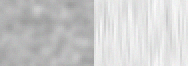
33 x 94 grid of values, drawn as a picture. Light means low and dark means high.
It is made of 1 by 2 panels. Panel 1,1: low, blotchy, faint in contrast. Panel 1,2: very low, streaked downward, faint in contrast.
